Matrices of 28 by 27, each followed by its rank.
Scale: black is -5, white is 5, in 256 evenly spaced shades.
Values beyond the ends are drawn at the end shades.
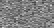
full rank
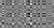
two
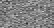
full rank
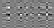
two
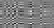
two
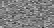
full rank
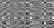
two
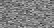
full rank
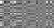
two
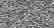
full rank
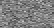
full rank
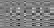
two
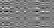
two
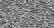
full rank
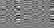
two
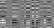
two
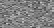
full rank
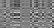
two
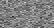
full rank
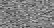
full rank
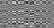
two
